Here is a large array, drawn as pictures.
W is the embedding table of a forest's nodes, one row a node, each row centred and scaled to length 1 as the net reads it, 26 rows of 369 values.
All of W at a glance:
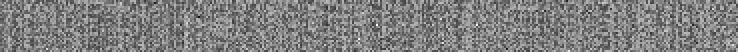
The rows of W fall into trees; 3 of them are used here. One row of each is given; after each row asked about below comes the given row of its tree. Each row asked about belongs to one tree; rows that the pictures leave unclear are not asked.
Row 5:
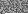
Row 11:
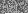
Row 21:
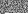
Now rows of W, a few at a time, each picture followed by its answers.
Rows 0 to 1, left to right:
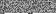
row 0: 21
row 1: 21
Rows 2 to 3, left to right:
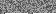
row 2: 11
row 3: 11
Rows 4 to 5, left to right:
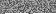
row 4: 11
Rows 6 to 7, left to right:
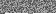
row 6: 21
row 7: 11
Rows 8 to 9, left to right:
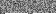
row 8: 11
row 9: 21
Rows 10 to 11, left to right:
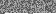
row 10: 21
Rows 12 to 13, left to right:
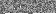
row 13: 21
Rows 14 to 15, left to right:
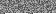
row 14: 11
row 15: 11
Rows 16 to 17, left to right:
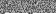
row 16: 21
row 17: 21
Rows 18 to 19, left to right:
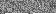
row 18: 11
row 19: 5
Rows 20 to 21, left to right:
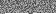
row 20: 11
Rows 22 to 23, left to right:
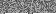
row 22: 11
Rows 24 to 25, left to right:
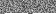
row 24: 5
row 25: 21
